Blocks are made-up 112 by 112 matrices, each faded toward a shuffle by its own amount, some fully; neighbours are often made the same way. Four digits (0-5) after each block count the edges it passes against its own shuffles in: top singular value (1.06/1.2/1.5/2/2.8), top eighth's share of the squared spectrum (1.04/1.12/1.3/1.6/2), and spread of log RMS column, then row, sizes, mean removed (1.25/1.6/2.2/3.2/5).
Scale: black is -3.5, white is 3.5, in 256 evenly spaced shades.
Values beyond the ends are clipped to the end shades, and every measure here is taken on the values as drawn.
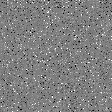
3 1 0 0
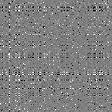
5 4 3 3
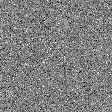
0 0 0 0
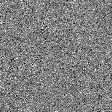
0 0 0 0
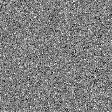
0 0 2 0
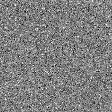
2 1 0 0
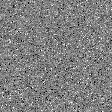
3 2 0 0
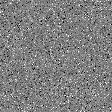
1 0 0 0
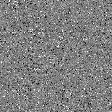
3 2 0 1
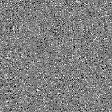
4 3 2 2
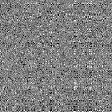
4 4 2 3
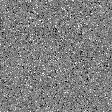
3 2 0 0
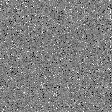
3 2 1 0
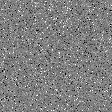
2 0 0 0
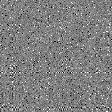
4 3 1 2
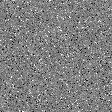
0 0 0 0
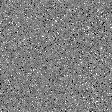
0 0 0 0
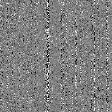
2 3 4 0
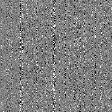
2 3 4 0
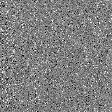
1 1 2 0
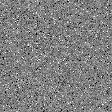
1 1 1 0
